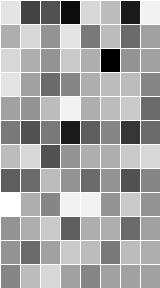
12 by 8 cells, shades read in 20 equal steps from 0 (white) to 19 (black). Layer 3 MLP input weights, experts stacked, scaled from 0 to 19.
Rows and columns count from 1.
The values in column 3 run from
3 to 13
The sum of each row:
73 52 61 54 47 97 48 77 37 60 56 54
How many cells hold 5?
11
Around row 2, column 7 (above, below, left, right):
17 8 5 7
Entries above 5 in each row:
4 5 6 5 4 8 4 7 4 7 5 6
